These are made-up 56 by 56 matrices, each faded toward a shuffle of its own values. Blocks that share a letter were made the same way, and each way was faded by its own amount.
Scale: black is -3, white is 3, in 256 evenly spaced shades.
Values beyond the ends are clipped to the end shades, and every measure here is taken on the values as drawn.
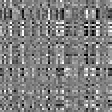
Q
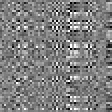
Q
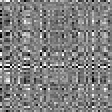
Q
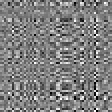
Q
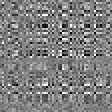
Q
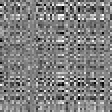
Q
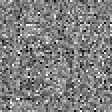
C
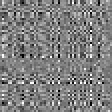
Q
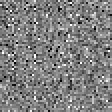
C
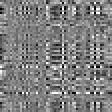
Q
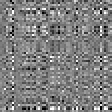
Q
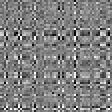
Q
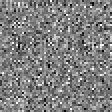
C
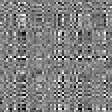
Q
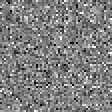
C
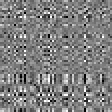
Q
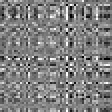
Q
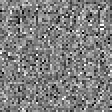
C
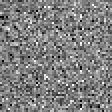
C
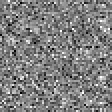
C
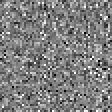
C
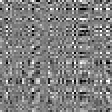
Q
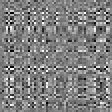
Q
